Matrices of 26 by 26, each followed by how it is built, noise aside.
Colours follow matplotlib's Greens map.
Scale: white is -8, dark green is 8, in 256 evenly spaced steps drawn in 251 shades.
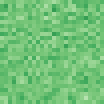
low rank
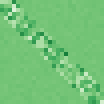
banded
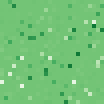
sparse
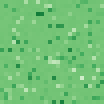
sparse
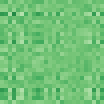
low rank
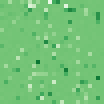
sparse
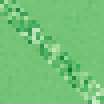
banded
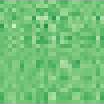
low rank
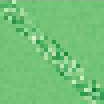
banded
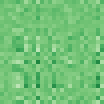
low rank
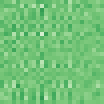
low rank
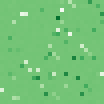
sparse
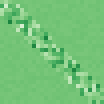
banded
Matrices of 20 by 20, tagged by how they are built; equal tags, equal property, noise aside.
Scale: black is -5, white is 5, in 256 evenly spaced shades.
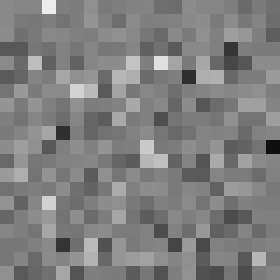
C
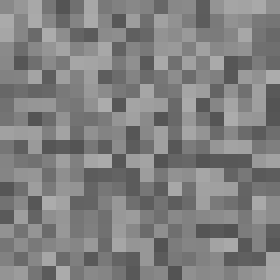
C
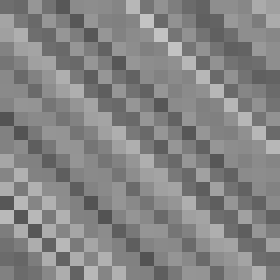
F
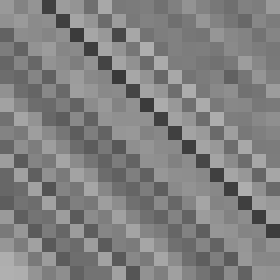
F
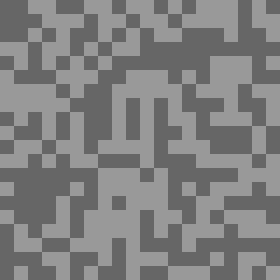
C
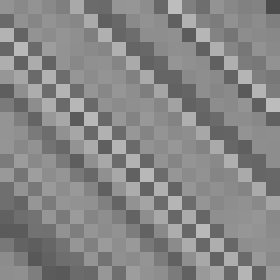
F
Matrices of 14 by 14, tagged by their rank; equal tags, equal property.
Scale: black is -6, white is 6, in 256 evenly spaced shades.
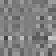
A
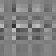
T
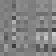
A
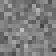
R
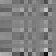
T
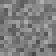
R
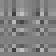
T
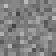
R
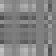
T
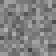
R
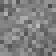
R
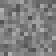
R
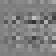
A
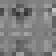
A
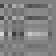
T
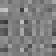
A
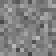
R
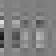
T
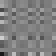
T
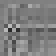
A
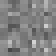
A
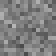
R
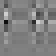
T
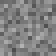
R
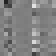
A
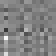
A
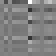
T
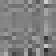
A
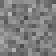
R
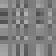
T
